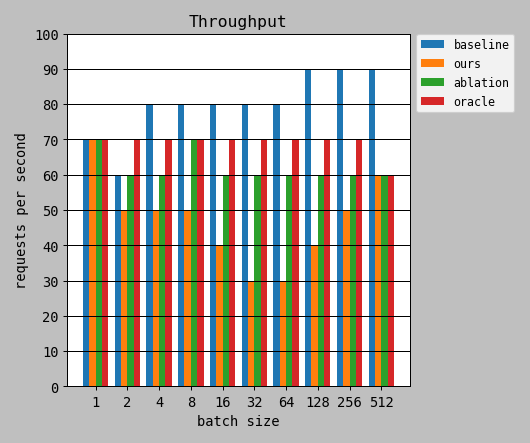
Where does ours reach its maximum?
1
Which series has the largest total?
baseline
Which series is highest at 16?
baseline
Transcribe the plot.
Title: Throughput
x-axis: batch size, ticks 1 2 4 8 16 32 64 128 256 512
y-axis: requests per second, ticks 0 10 20 30 40 50 60 70 80 90 100
Legend: baseline, ours, ablation, oracle
Values:
baseline: 70 60 80 80 80 80 80 90 90 90
ours: 70 50 50 50 40 30 30 40 50 60
ablation: 70 60 60 70 60 60 60 60 60 60
oracle: 70 70 70 70 70 70 70 70 70 60
